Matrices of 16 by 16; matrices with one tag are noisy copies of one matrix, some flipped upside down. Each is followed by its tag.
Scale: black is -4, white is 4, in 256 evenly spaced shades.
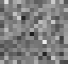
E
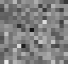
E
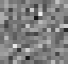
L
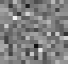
L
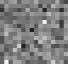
E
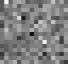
E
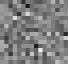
L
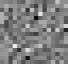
L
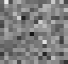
E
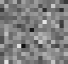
E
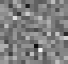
L
